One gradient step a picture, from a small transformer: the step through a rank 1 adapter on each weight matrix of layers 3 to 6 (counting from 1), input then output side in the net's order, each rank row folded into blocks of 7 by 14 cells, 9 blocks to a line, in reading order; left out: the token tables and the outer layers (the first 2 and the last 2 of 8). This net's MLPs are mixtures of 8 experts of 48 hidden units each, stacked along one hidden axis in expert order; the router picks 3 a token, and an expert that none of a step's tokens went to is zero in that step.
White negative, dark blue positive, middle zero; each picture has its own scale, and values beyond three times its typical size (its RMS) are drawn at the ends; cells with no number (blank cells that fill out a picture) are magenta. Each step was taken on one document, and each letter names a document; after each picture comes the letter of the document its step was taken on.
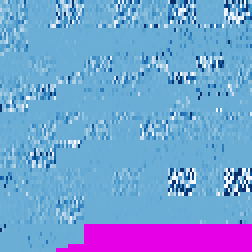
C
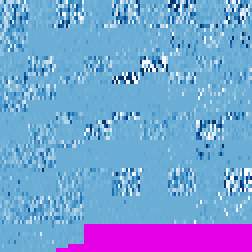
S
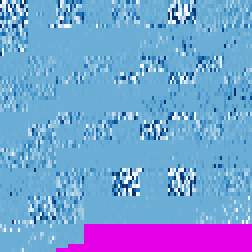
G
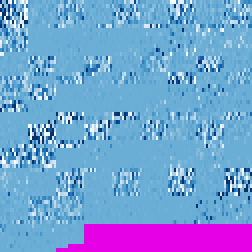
S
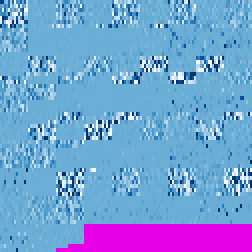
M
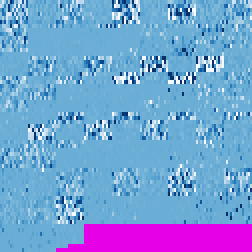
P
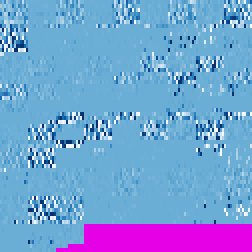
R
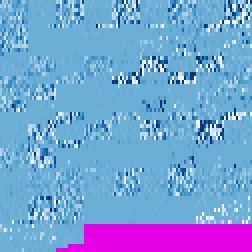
G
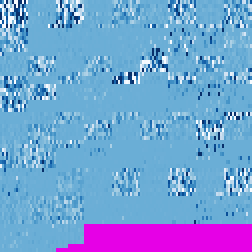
S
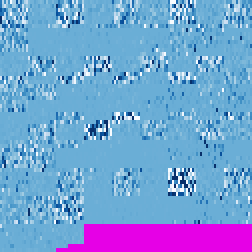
S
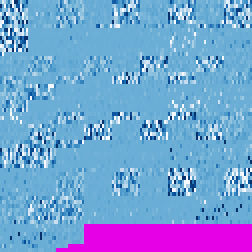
M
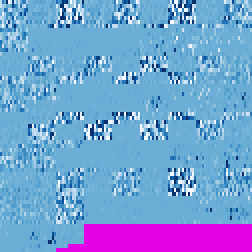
P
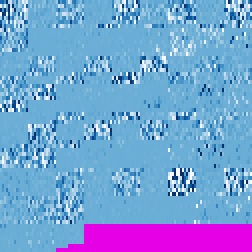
S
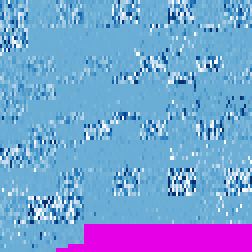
M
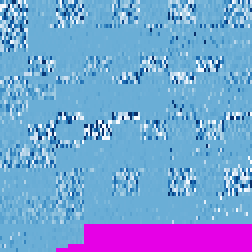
M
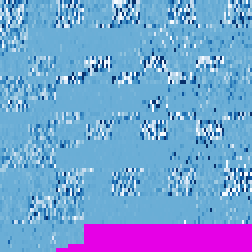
P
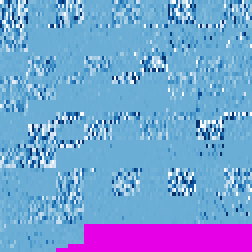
S
